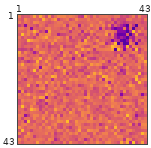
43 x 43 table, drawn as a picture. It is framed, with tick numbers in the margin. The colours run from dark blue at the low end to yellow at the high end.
Odd patch: rougher, in the top right. Odd rows or columns: none. Roughest part: top right. Histogram: skewed, a long tail of low values. Stripes: none. Dips: one, in the top right.
